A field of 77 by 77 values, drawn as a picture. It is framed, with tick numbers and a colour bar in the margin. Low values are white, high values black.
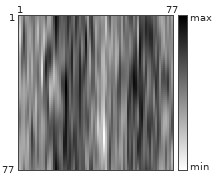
The grain runs up and down. Upright stripes repeat 2 times across the table. The middle right is the ninth with the highest average.
